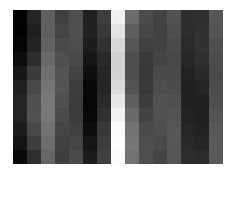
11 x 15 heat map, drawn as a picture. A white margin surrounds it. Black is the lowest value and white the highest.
There is no overall slope. On average the colour sits 30% of the way up the scale. The bottom middle is the ninth with the highest average. The grain runs up and down. Most values sit low, with a long tail of high ones.
